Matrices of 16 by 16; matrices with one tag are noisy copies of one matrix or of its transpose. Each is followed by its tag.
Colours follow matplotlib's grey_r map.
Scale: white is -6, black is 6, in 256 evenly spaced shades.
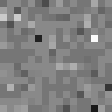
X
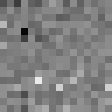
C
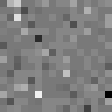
X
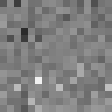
C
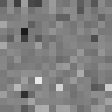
C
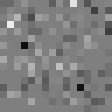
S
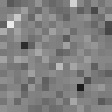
S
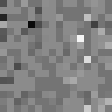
C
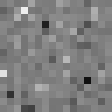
S
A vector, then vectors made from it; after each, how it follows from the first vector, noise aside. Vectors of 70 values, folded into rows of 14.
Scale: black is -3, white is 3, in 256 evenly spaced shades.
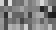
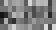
reversed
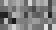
reversed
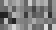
reversed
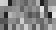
sign-scrambled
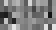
reversed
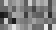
reversed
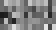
reversed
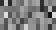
sign-scrambled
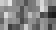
sign-scrambled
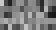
sign-scrambled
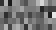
sign-scrambled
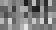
wrapped around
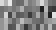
sign-scrambled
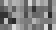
reversed
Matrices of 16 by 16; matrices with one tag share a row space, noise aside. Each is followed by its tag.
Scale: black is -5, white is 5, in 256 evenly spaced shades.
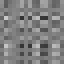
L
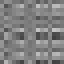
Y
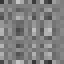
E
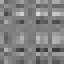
Y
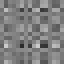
L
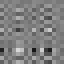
E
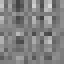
E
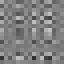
E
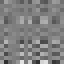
L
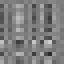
E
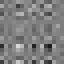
E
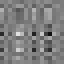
E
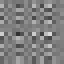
E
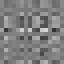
L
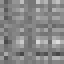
Y
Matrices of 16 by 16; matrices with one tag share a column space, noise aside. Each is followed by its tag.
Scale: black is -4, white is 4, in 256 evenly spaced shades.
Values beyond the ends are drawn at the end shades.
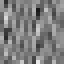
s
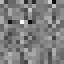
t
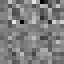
t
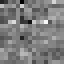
t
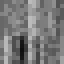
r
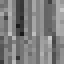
r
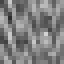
s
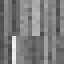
r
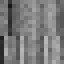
r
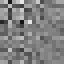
t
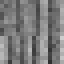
r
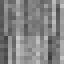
r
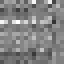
t
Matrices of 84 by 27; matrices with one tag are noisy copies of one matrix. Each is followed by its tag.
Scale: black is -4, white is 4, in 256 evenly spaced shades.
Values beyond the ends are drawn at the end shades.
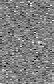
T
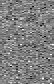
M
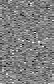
T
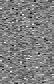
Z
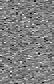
Z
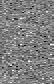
M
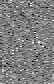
T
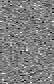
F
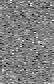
T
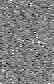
T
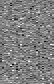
M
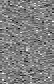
F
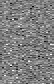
M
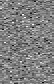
Z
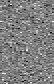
F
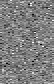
T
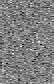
T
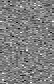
F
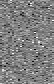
T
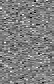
Z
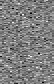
Z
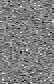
F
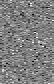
T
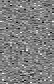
F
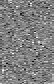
T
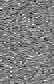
Z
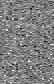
M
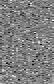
T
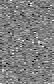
T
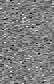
Z
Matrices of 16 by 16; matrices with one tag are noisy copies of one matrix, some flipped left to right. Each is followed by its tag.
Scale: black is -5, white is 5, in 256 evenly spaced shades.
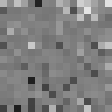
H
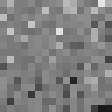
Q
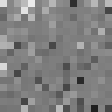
H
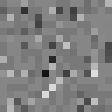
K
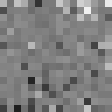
H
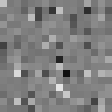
K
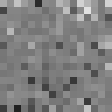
H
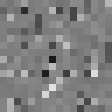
K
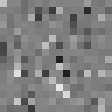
K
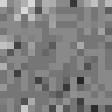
H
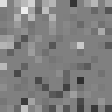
H
